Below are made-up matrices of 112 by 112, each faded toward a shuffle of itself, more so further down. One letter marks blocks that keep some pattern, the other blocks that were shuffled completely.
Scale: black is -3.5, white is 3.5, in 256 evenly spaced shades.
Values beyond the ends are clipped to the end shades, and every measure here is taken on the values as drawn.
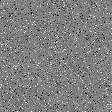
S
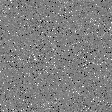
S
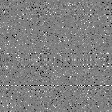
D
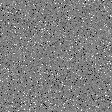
S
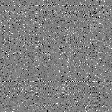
D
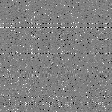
D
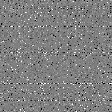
D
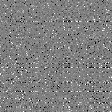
D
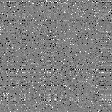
D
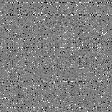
D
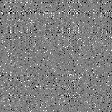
D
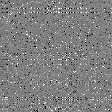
D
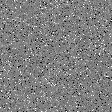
S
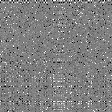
D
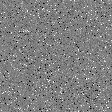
S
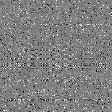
D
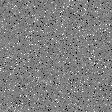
S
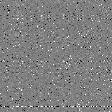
D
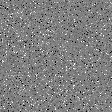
S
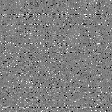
D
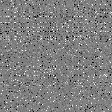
D
